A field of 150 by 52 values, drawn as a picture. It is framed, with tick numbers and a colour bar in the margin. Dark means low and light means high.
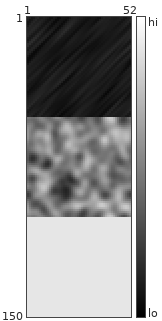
It is made of 3 by 1 panels. Panel 1,1: very low, slanting up to the right, faint in contrast. Panel 2,1: middling, blotchy, strong in contrast. Panel 3,1: very high, flat.
